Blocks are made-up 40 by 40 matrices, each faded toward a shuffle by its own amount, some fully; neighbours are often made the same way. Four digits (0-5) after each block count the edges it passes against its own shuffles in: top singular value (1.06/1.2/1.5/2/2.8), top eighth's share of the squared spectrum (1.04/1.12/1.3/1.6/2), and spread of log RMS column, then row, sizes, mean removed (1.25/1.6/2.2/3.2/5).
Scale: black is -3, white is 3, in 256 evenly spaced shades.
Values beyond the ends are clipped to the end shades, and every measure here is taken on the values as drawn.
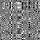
4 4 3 2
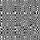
4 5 3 3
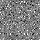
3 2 0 1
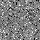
2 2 0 0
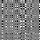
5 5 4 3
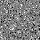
2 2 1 1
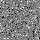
0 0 0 0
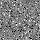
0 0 0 0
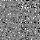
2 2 2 2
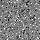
0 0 0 0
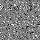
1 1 0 1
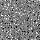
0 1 1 0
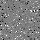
0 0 0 0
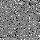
2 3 1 1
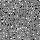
0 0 0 0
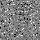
2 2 0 1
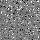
0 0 0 0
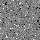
0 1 0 0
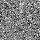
1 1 0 0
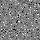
2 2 0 1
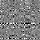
4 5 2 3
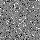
0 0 0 0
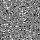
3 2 0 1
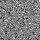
0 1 0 0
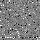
2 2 0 1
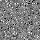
2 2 0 1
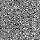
3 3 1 1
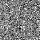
2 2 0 0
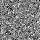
0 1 0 0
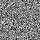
0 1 0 1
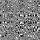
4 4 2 2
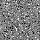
1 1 0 0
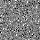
1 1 1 0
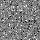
2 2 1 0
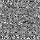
1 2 0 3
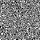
0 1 0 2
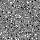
1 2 0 0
